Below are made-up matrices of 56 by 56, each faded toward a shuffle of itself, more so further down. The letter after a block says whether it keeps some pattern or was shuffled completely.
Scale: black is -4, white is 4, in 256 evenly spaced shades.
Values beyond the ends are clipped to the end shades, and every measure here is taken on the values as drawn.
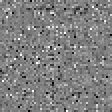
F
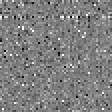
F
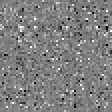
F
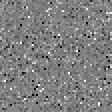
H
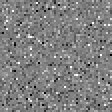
H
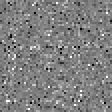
F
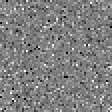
H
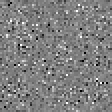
F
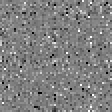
F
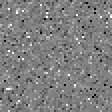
H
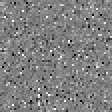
H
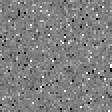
H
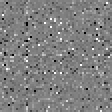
F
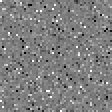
H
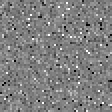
H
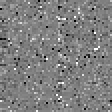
F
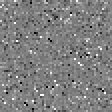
H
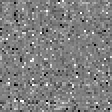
F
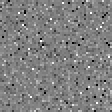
H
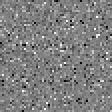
F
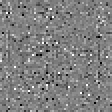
F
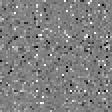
F
